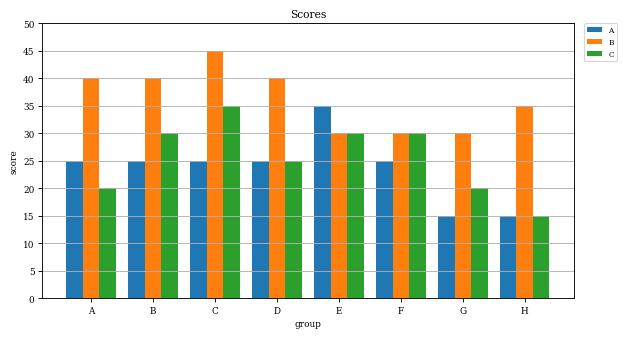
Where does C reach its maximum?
C
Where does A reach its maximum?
E
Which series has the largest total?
B
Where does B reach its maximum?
C
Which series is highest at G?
B
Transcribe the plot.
Title: Scores
x-axis: group, ticks A B C D E F G H
y-axis: score, ticks 0 5 10 15 20 25 30 35 40 45 50
Legend: A, B, C
Values:
A: 25 25 25 25 35 25 15 15
B: 40 40 45 40 30 30 30 35
C: 20 30 35 25 30 30 20 15
